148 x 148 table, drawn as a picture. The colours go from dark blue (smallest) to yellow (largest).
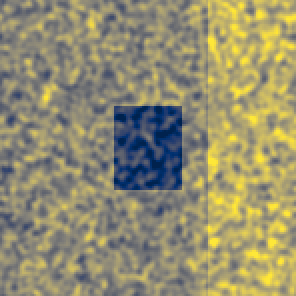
There are no regular stripes. In the centre lies a patch that is lower than the rest. On average the colour sits 60% of the way up the scale. A vertical seam about 70% of the way across splits the table, and the right part is higher.
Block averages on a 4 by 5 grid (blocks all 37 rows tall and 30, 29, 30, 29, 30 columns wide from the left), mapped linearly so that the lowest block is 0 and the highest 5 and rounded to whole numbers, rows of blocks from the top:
3 3 3 4 5 / 3 2 0 3 5 / 3 3 0 4 5 / 3 3 3 4 5
